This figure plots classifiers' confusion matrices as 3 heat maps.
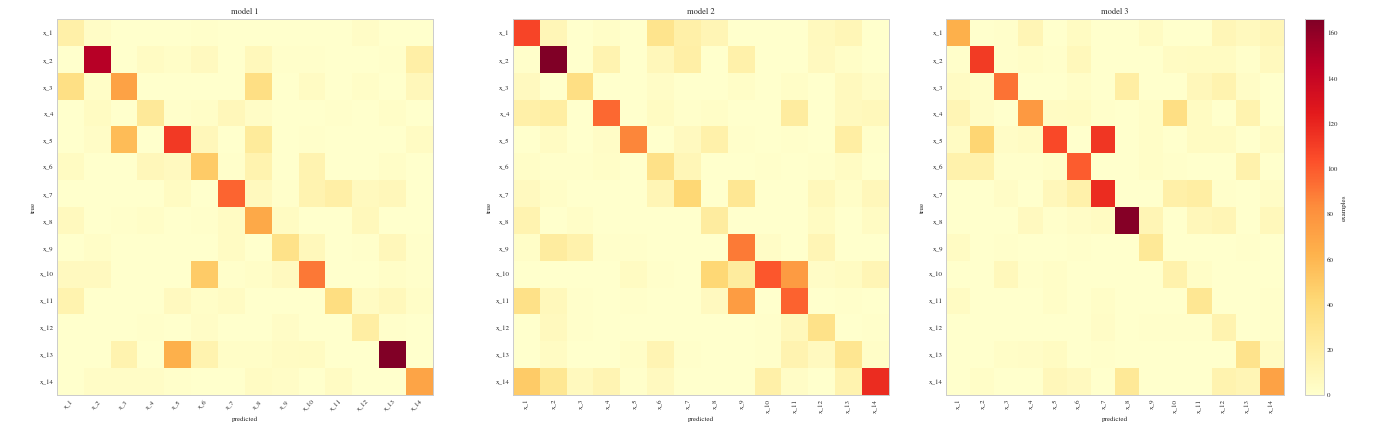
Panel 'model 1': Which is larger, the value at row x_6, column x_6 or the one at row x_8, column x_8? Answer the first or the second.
the second
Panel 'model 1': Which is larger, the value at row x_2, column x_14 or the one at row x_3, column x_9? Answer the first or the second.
the first
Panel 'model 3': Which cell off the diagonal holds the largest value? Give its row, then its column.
x_5, x_7
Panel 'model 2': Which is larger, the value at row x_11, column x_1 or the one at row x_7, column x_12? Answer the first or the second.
the first
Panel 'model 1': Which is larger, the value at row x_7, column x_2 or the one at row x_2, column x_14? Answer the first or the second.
the second
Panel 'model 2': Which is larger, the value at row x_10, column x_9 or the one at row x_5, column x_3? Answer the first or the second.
the first
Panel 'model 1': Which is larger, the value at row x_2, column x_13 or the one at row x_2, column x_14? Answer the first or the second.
the second
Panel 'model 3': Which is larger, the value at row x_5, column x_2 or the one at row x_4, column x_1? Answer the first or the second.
the first
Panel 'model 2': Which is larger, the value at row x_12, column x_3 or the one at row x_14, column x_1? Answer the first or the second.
the second
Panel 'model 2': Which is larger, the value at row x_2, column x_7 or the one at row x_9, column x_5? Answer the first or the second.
the first
